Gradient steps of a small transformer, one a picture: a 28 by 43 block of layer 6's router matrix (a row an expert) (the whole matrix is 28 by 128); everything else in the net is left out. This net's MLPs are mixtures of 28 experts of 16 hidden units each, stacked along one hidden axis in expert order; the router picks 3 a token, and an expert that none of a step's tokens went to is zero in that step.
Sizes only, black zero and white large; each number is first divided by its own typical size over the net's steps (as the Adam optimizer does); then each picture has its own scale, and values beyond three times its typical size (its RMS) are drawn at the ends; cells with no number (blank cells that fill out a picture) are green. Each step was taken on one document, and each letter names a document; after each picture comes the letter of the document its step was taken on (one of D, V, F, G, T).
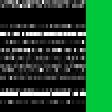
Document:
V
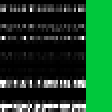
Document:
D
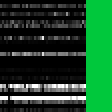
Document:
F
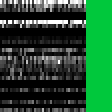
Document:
V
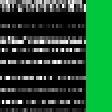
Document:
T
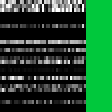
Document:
T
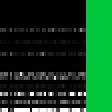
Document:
D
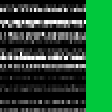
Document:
V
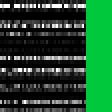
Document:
V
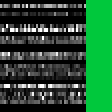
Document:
F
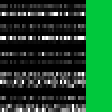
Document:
D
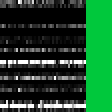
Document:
T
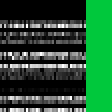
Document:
F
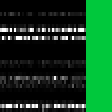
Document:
D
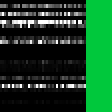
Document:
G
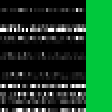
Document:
D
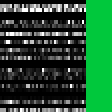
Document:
V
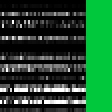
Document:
F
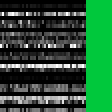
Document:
F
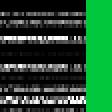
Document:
F
